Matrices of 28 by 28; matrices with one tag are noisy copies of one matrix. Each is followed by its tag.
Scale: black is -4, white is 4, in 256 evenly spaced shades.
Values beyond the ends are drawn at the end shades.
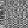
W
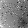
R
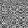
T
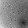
R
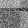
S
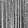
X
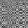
T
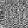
W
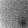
R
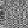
W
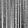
X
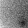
R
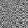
T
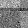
S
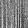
X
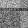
S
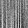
X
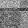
S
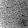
R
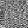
W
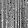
X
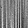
X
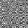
T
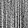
X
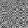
T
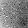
R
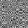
T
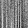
X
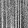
X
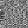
W
